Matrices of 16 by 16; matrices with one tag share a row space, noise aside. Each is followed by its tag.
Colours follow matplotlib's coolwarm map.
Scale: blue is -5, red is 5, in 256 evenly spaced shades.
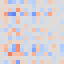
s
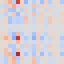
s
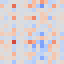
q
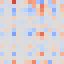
q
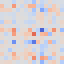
q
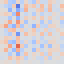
s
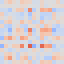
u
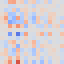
s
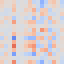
q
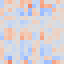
u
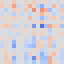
q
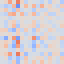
s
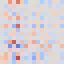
s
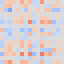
u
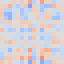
u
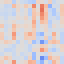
q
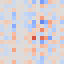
q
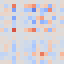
q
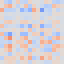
u
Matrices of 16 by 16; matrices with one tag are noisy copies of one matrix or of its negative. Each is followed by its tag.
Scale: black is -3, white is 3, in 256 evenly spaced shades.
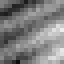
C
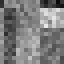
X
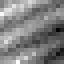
C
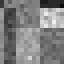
X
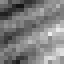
C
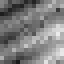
C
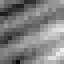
C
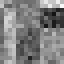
X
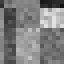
X
